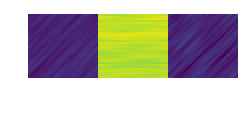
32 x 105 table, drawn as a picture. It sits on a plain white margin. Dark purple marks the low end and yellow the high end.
It is made of 1 by 3 panels. Panel 1,1: very low, slanting up to the right, faint in contrast. Panel 1,2: very high, streaked across, faint in contrast. Panel 1,3: very low, slanting up to the right, faint in contrast.
